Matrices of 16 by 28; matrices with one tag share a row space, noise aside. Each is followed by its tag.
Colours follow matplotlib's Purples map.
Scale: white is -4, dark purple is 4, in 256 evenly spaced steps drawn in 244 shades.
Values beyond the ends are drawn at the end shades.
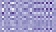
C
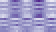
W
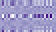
C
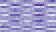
W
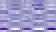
W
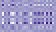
C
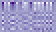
C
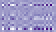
C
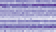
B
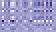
C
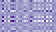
C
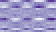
W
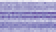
B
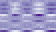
W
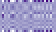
C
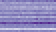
B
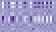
C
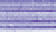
B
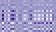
C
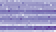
B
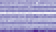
B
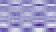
W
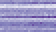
B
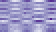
W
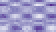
W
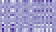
C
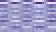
W
